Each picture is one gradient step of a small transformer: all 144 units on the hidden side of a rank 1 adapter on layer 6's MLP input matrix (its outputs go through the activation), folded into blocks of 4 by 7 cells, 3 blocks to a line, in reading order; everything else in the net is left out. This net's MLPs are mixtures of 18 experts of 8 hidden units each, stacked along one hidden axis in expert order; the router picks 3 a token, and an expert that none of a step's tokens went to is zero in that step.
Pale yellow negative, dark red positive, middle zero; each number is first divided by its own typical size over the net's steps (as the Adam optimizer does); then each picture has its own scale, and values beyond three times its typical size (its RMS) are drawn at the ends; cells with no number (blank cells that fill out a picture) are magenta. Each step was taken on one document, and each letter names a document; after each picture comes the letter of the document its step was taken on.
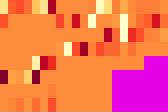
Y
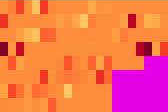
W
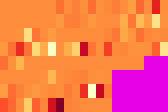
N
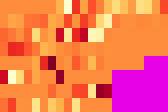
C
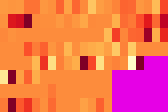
Y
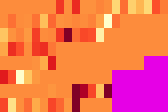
C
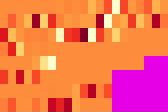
C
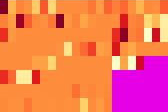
Y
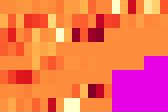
C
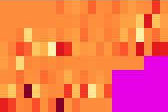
N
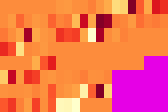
C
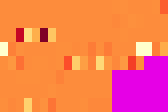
W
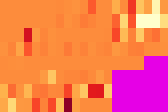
N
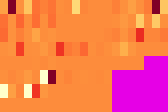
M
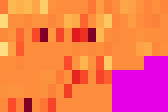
W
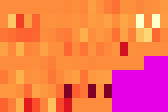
N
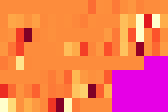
N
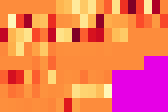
C
